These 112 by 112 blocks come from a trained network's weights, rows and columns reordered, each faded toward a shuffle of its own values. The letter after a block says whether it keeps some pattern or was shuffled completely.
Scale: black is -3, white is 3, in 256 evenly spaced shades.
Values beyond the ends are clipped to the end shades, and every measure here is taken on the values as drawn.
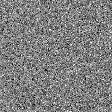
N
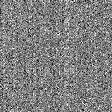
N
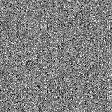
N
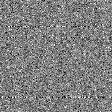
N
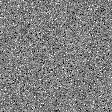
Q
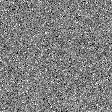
Q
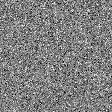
Q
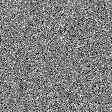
Q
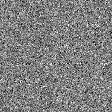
N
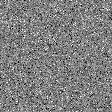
Q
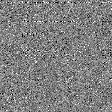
N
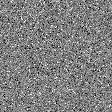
Q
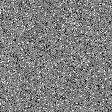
Q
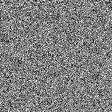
N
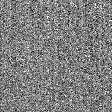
N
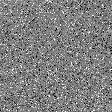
Q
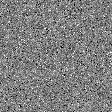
Q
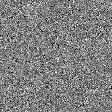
N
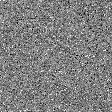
Q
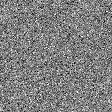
Q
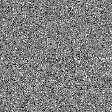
N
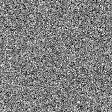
N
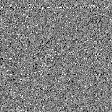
N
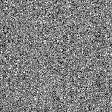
N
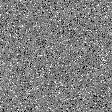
Q
